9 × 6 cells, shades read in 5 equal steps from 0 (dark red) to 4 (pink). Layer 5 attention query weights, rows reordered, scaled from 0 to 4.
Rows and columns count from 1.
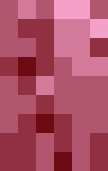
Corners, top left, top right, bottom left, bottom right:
2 2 1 1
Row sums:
17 14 12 10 12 11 8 8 7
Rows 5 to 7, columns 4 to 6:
2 2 2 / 2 2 2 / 1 2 2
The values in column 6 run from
1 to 4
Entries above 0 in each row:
6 6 6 5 6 6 5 6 5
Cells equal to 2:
23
